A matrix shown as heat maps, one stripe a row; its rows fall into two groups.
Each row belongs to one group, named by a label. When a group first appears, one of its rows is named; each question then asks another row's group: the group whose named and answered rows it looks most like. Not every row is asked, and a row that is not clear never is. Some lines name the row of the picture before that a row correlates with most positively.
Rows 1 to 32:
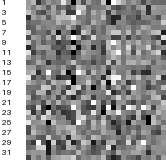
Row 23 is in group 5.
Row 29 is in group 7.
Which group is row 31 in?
7
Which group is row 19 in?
7
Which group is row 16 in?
5
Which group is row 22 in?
7
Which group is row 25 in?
7
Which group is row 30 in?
7
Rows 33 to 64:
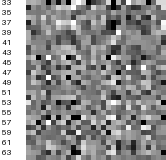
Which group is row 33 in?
7
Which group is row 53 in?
5
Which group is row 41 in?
5
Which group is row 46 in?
7
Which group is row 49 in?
5
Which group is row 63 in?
5
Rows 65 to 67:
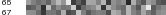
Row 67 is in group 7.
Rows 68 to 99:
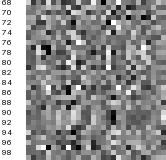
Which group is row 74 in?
7
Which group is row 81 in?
7
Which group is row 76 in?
7
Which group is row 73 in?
5
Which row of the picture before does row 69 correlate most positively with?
65
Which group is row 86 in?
7
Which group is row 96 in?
5
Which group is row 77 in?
7
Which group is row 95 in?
7
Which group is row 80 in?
7
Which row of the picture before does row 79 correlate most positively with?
66
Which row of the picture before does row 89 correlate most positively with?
67
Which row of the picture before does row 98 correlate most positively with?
66
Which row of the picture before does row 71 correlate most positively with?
65
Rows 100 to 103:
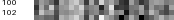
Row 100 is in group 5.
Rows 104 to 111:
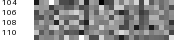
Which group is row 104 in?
7
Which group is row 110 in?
5
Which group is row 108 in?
5
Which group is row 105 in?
5
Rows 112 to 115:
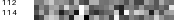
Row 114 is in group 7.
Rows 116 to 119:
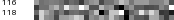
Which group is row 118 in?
5
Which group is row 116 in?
5
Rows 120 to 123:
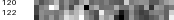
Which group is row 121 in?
7
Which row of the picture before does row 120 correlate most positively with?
117
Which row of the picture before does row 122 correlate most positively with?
117
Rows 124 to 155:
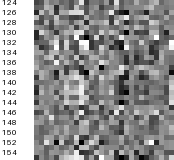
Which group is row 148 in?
7
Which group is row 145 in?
5
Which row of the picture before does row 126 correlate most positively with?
123
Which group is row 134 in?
7
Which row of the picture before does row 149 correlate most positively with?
120
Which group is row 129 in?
7
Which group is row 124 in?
7
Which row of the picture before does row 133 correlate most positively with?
120
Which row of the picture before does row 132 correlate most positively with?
120
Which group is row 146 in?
7
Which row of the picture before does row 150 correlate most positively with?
120
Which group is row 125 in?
7
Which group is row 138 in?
5
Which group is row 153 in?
7
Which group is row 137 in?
5
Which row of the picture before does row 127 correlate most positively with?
120
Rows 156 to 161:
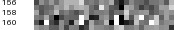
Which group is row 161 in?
5
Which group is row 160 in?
7
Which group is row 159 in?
7
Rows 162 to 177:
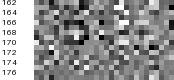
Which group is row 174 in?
7
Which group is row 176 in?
7
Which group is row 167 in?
5
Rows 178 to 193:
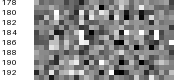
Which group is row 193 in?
7
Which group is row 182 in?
7
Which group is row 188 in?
5
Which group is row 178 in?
5
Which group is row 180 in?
7
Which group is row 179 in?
5
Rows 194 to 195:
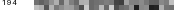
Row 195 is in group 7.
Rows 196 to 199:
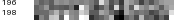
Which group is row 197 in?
7
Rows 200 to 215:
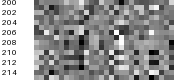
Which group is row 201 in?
7
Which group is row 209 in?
5
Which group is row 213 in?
5
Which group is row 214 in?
7
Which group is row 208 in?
5
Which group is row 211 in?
5
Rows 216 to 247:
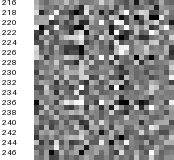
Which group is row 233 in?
7
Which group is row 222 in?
7
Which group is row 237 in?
7
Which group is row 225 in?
5
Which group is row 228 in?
7
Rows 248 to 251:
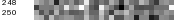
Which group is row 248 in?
7
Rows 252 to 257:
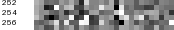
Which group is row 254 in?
5
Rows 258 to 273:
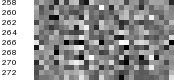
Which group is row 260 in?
5
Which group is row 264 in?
5
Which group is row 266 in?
5
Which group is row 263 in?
7
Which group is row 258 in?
5
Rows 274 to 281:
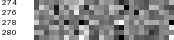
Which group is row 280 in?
7
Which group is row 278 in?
5
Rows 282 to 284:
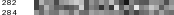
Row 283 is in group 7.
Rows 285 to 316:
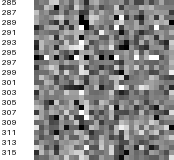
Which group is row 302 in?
5
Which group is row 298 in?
7
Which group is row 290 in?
7
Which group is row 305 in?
7
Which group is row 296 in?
7
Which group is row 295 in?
7
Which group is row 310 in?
5
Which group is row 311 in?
7
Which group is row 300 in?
5
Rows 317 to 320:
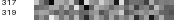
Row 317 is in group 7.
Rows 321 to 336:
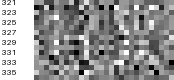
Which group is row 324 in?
7
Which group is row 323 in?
5
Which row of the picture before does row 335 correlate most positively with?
317
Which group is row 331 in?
5
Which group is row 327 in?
5
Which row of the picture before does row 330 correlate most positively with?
317
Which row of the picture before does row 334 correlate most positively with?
320
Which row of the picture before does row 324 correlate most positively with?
318
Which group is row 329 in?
5
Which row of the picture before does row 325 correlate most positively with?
319
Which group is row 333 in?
5
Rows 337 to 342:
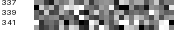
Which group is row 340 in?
7
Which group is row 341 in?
5
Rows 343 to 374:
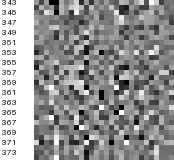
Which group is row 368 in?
7
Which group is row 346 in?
5
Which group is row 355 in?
7
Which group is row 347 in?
5
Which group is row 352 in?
7
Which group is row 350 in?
5
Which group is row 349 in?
7
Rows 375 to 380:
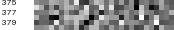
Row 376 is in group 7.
